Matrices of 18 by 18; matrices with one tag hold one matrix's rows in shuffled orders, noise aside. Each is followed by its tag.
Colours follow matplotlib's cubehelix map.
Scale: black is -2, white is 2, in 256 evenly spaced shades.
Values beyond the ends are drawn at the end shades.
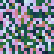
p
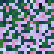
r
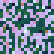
p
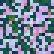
r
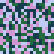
p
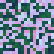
r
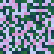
p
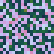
p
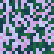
p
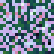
p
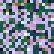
p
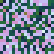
p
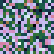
p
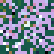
r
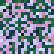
p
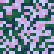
r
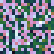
p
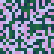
p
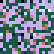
r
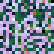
p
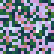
r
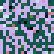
p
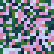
r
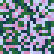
r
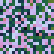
p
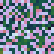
p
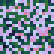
r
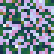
r
